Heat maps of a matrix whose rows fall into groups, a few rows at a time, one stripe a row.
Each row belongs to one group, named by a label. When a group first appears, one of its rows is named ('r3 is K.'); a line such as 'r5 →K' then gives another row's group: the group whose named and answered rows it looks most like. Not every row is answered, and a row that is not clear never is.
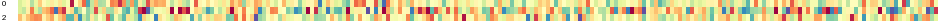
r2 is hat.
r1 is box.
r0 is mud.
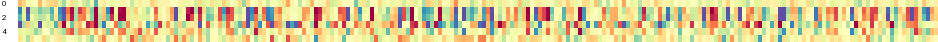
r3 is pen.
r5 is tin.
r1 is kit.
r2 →kit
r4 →kit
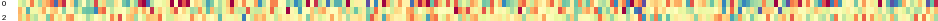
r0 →box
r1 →tin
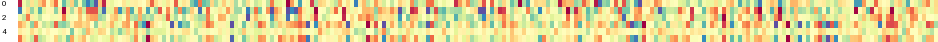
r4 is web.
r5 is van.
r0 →tin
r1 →pen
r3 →van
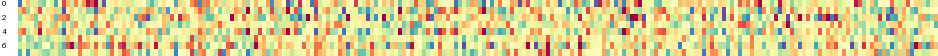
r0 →pen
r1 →tin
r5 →kit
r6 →kit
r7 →kit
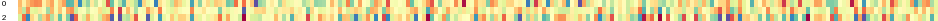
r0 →hat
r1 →mud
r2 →web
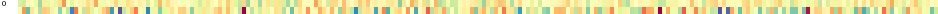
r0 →pen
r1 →web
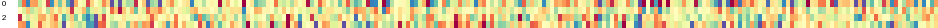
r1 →mud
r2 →tin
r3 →tin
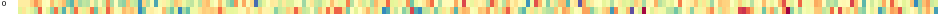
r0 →hat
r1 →van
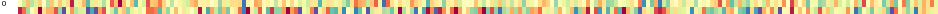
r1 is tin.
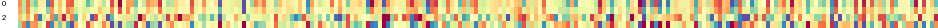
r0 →mud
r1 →mud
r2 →box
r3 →web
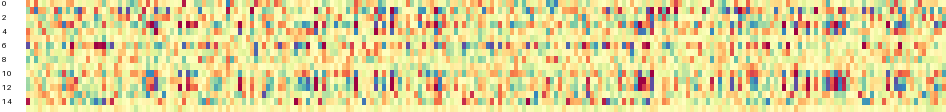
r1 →web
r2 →mud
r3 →box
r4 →van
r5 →tin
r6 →pen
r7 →pen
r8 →kit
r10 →van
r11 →box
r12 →box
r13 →hat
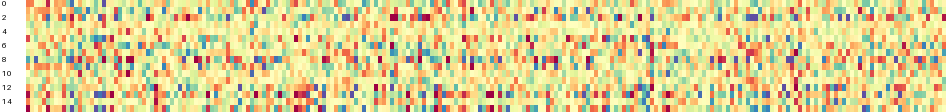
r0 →tin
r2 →box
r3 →pen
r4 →mud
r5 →tin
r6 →web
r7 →van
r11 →van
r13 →tin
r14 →van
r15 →tin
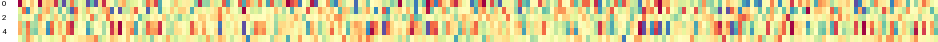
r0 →tin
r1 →web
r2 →van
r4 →mud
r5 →pen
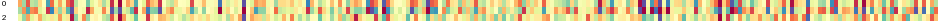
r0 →mud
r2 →mud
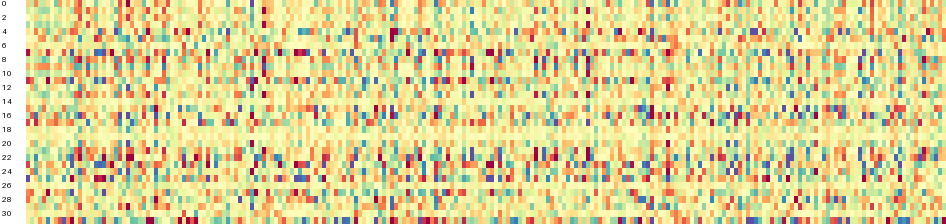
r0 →mud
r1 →kit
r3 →kit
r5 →web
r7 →tin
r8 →kit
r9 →hat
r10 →kit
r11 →tin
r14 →van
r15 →van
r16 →web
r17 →hat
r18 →web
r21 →kit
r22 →kit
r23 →tin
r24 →web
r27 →tin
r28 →van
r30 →hat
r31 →box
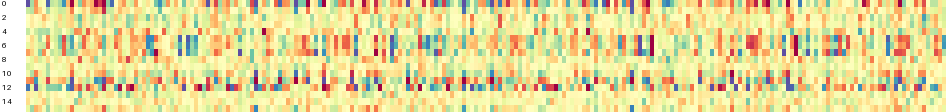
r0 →pen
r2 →hat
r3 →hat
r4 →kit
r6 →van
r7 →van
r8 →mud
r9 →pen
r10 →pen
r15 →pen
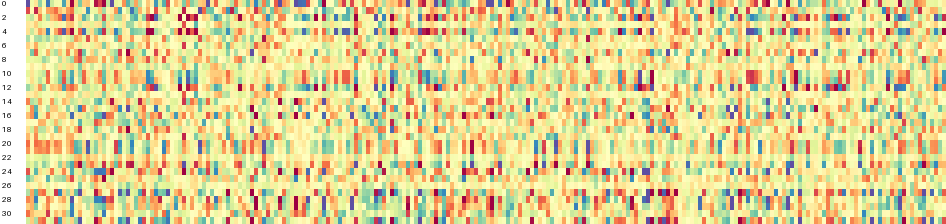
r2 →box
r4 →box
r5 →kit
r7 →mud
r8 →kit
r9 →hat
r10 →van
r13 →hat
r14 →tin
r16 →tin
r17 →web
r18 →mud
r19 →hat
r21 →hat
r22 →kit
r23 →kit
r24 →tin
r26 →web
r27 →web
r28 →tin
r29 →tin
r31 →web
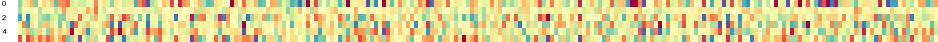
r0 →box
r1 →pen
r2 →kit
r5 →hat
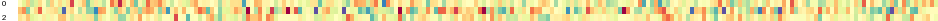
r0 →mud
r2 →hat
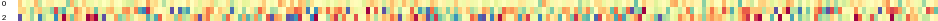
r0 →van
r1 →van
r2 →pen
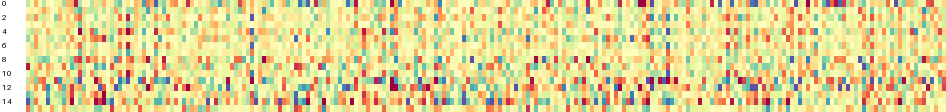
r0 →box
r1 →hat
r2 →mud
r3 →hat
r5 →pen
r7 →web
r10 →mud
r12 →box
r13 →pen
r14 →pen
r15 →tin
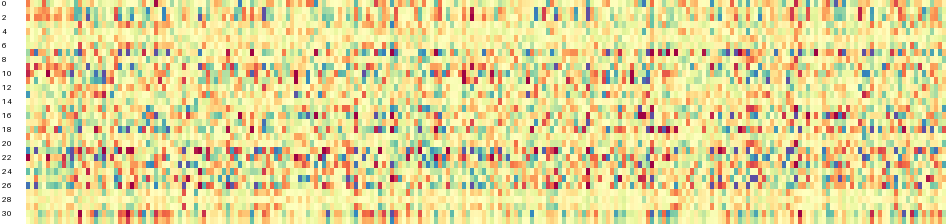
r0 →van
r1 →hat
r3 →mud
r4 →van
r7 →web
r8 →van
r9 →hat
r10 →tin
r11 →tin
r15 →van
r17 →hat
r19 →tin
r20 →van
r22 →tin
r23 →van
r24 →kit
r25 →box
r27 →hat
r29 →hat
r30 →mud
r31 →mud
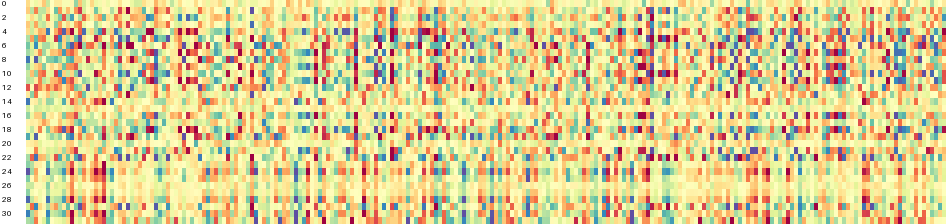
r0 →van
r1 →mud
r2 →van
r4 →box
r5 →web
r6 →kit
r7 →box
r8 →kit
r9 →box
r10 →web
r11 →box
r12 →hat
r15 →kit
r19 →kit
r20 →hat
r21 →box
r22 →web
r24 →pen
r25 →pen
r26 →pen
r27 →pen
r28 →pen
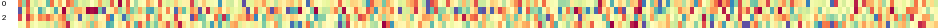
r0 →mud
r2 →hat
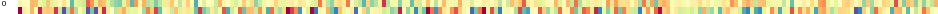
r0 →web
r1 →tin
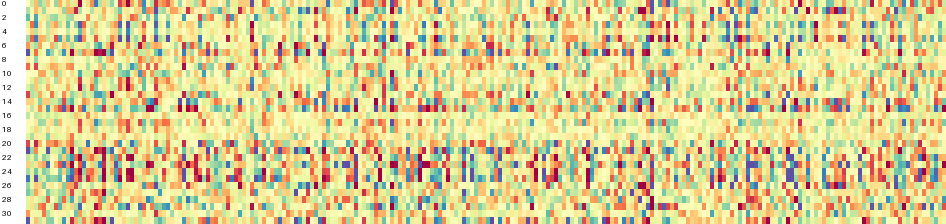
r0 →mud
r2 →kit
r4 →web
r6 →tin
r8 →tin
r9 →hat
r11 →mud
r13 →tin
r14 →van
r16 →kit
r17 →mud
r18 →mud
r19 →pen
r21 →pen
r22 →kit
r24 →kit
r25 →kit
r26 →box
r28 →van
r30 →van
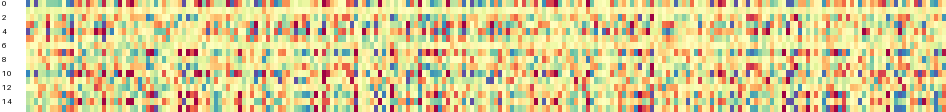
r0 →kit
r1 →kit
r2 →van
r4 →pen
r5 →tin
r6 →web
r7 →box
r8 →hat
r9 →van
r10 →kit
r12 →web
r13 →box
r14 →kit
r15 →box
